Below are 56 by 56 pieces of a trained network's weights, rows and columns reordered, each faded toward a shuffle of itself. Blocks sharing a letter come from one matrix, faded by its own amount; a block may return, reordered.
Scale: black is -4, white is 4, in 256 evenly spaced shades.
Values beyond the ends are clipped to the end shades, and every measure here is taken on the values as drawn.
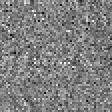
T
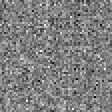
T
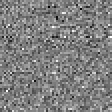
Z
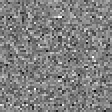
Z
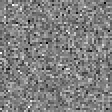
T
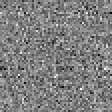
Z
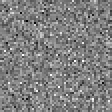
T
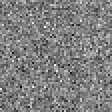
T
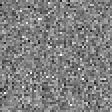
T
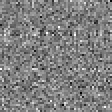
Z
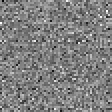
Z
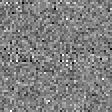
Z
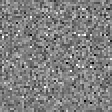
Z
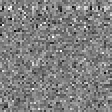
Z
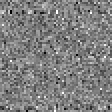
Z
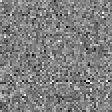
Z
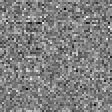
Z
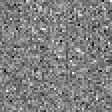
T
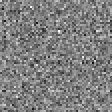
Z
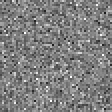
T
